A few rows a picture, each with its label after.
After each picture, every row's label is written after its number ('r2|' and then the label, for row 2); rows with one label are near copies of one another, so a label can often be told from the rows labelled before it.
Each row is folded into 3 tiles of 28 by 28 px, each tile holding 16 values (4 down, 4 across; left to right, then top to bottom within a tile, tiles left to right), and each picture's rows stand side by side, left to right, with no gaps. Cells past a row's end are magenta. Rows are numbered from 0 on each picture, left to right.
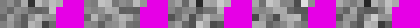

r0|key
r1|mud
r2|key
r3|mud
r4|key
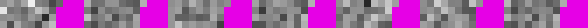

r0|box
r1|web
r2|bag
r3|web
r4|key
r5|mud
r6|web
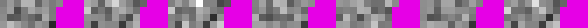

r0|bag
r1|box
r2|box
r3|bag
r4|mud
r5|bag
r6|box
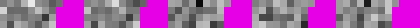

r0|box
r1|box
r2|key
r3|bag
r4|key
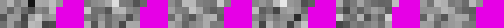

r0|key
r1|box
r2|mud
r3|box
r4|web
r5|mud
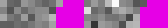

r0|web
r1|box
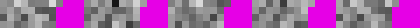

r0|mud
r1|key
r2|box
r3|key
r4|mud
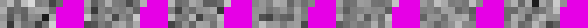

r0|box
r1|web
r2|web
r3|bag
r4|web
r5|mud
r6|key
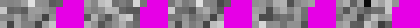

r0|box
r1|mud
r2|box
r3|bag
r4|key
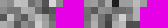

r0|mud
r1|key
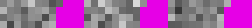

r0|box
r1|mud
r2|web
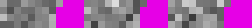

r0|web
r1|box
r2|mud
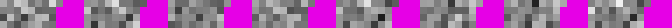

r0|mud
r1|box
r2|web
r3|mud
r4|box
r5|key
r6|key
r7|box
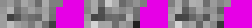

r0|bag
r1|bag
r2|bag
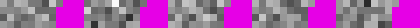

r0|mud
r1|box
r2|mud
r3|mud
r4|key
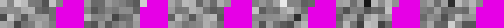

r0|mud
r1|web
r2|mud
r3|box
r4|key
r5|key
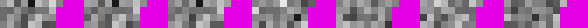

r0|key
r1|key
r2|key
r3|box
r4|bag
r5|mud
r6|web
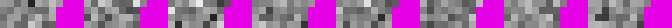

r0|key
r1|mud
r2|box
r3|bag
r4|box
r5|web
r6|mud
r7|bag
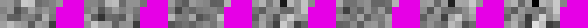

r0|bag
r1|bag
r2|web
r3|key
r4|web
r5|key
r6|key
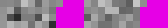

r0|bag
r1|mud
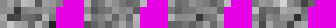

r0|bag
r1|web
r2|web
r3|box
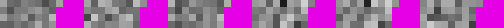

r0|web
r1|mud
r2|web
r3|key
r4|key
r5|bag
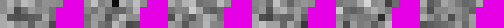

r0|bag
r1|key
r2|mud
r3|bag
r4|box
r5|web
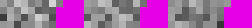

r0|mud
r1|mud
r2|bag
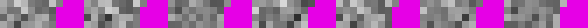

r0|mud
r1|mud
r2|web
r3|box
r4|mud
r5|box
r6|web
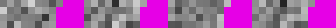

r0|box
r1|key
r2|web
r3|key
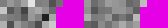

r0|box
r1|web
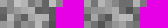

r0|mud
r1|mud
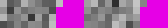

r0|web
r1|key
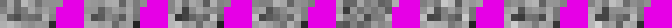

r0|bag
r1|bag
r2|bag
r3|bag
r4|web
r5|bag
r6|bag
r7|bag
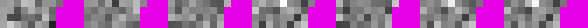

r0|bag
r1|key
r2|web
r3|box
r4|web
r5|box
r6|box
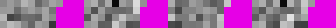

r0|bag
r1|key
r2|web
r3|key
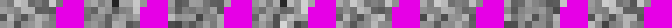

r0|mud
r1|key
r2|web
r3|key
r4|mud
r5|mud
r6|web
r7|mud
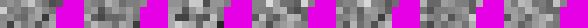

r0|box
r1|bag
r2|bag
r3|mud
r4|box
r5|web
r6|mud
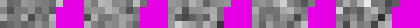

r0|web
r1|mud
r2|bag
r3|box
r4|box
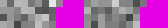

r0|mud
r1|box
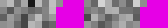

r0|key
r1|mud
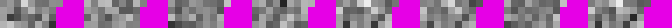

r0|bag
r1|mud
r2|web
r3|key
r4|box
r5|box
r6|web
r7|box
